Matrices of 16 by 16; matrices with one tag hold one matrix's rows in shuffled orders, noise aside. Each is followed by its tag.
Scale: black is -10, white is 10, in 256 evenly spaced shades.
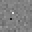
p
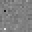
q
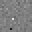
p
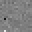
q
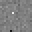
p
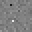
p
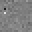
q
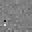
q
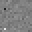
q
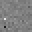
q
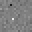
p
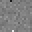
p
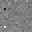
q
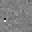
q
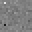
q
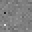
q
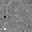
q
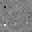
q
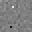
p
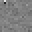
q
